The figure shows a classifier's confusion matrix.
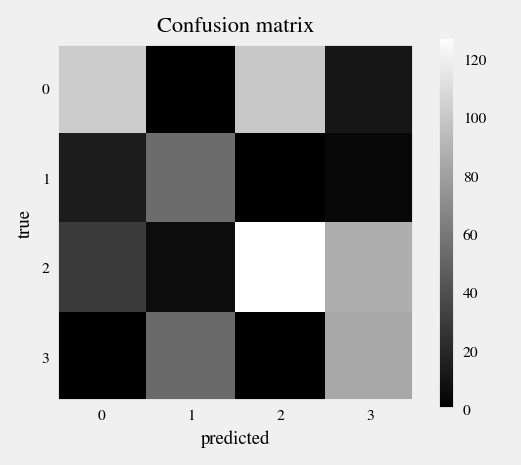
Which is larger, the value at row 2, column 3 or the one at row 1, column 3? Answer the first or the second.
the first
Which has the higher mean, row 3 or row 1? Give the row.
3
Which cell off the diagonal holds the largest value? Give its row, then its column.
0, 2
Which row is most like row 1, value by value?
3
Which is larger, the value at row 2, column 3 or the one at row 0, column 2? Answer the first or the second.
the second
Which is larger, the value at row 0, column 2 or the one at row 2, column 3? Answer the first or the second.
the first
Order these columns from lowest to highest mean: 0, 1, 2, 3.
1, 0, 3, 2
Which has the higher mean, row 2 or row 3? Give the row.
2
